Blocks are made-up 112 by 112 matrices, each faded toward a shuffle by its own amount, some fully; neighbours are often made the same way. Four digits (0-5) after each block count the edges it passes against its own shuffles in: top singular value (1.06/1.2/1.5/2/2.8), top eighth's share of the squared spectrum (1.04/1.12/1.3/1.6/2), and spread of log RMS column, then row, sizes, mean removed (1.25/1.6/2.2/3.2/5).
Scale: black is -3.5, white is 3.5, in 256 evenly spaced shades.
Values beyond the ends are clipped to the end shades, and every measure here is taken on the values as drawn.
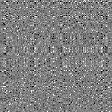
5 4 3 3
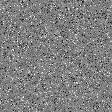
0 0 0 0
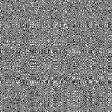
5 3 3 3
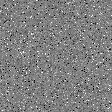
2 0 0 0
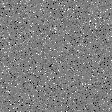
0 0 0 0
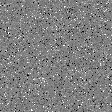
1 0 0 0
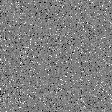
3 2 1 0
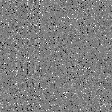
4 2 2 1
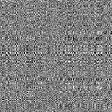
5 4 3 3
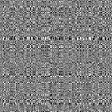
5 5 4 4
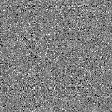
4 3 1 1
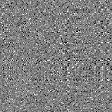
4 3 2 3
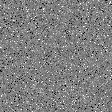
0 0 0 0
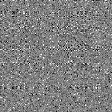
4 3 2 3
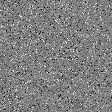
0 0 0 0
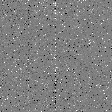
3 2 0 0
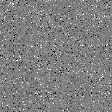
4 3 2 1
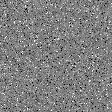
1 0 0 0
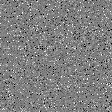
3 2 0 0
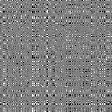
5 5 4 4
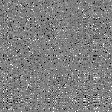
4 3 2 2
